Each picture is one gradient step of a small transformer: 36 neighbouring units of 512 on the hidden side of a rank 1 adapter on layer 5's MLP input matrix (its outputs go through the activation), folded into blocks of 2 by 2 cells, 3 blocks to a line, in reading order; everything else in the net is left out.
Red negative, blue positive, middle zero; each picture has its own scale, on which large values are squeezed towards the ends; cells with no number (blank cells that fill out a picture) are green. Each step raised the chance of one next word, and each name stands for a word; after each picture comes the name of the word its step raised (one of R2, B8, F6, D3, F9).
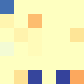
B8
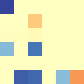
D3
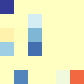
D3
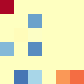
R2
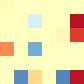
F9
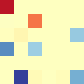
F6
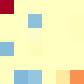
R2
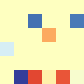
D3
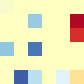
R2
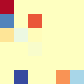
F6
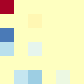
R2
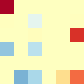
R2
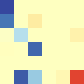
D3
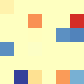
F6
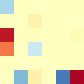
F9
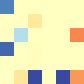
B8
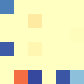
B8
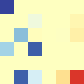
D3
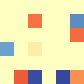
B8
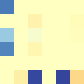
B8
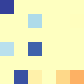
D3
